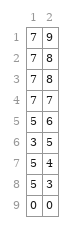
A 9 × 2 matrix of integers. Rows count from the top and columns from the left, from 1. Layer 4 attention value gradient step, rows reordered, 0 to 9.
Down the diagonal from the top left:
7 8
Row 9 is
0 0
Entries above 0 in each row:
2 2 2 2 2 2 2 2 0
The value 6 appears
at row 5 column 2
